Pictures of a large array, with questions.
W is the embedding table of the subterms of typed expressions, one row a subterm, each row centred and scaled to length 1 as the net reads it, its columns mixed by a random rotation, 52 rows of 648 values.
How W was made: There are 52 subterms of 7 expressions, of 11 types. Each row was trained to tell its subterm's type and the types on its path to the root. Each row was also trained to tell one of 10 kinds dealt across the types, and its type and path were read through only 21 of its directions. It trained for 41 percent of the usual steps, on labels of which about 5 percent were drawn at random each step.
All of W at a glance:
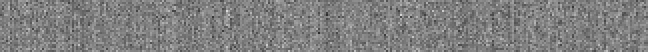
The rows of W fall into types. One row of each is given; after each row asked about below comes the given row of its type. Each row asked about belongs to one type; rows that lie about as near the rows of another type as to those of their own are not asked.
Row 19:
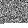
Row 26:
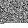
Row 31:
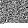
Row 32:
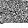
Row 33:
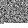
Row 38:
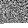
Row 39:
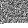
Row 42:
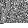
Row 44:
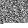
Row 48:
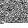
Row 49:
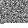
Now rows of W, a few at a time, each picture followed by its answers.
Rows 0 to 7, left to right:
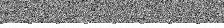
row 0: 31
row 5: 38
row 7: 42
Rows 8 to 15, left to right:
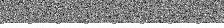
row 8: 38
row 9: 31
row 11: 39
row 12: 39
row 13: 32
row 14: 39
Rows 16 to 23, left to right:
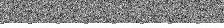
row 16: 42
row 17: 42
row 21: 39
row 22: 19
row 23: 19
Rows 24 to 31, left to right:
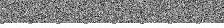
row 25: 19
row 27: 44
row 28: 32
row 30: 38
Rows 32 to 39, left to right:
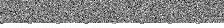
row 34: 38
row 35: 49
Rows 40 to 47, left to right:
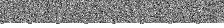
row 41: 49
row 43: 26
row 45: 44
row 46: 31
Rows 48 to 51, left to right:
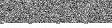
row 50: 31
